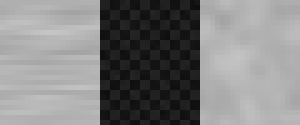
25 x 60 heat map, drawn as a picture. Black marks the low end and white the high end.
It is made of 1 by 3 panels. Panel 1,1: high, streaked across, faint in contrast. Panel 1,2: very low, checkered, faint in contrast. Panel 1,3: high, blotchy, faint in contrast.
